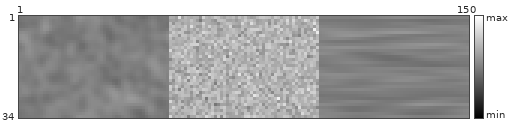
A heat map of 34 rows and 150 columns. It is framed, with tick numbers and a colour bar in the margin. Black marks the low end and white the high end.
The table splits into one row of 3 panels. Panel 1,1: middling, blotchy, faint in contrast. Panel 1,2: high, fine-grained. Panel 1,3: middling, streaked across, faint in contrast.
